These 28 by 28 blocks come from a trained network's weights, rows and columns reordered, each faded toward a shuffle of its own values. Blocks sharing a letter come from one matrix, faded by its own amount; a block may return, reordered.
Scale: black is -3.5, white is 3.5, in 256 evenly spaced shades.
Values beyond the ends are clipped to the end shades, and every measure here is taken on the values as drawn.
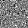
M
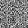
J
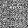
J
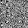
M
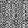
J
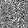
M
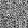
J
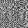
J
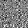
M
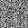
J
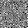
M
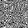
M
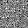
M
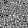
M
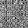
J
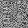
J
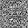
J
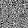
M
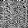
J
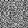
J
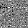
M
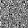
M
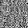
J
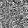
M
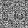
J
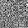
J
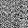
J
